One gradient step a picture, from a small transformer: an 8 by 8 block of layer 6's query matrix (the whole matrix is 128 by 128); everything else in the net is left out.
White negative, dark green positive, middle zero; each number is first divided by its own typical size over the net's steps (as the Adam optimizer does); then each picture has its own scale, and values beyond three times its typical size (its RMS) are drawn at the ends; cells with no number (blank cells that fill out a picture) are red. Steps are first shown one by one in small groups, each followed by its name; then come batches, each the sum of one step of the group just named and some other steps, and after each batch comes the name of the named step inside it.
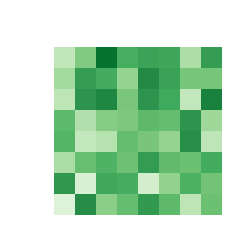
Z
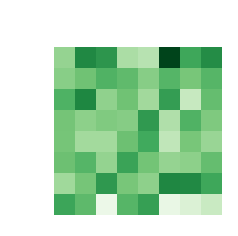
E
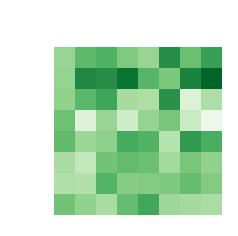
E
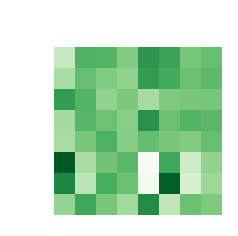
E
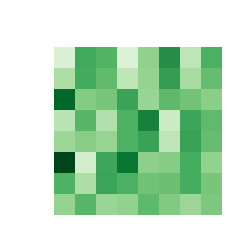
E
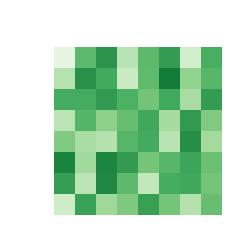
Z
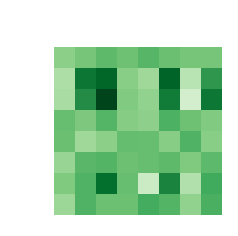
Z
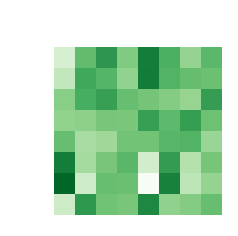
Z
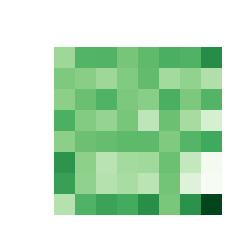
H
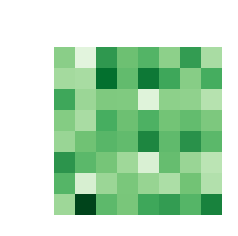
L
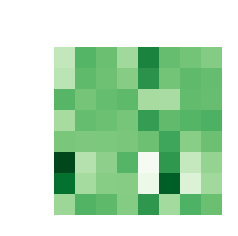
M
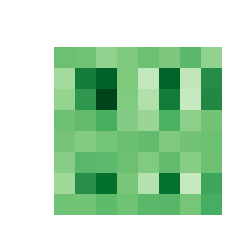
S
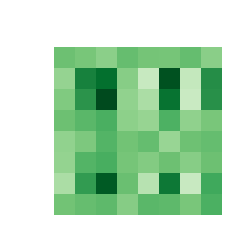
S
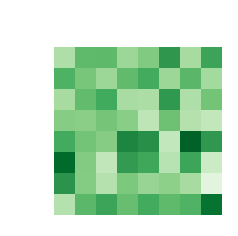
H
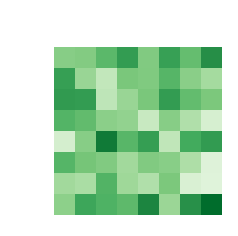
H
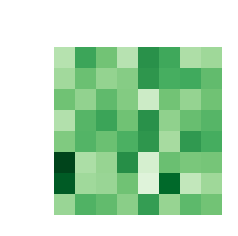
M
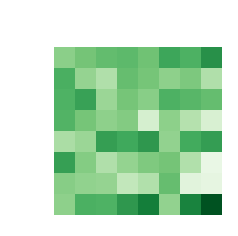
H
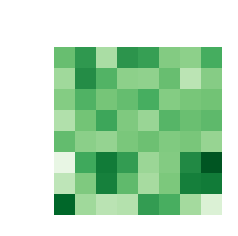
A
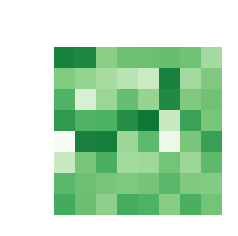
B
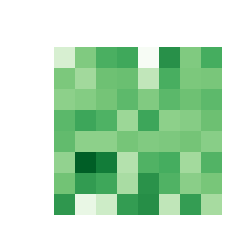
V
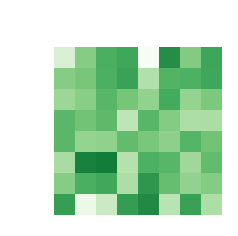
V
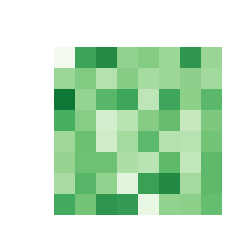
B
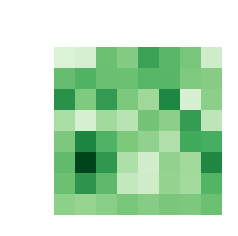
B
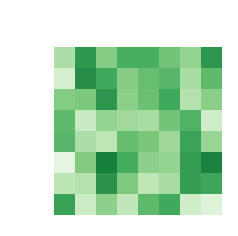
A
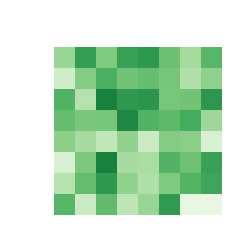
A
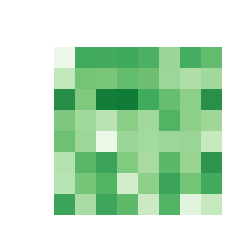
A
